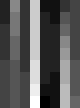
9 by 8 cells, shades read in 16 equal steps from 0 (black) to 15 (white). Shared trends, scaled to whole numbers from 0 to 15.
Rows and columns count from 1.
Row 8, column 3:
4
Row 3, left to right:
3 7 3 12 2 2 6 4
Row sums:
34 36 39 40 41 44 44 45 46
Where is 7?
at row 2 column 2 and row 3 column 2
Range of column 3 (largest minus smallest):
1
